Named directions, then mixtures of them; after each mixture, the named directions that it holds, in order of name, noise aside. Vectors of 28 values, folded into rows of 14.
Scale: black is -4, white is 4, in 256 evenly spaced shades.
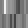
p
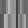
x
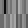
p, x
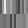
p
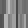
x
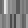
p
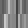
x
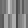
x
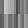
p, x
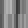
p, x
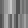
p, x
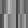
x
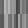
p, x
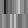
p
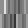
p, x
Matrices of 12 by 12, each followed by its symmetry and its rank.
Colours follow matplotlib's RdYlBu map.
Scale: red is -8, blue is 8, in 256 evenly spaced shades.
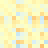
antisymmetric, rank two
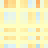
neither, rank one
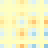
symmetric, rank one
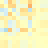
antisymmetric, rank two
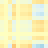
neither, rank one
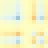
symmetric, rank one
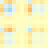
symmetric, rank one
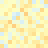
symmetric, full rank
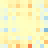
antisymmetric, rank two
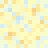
symmetric, full rank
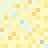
symmetric, full rank
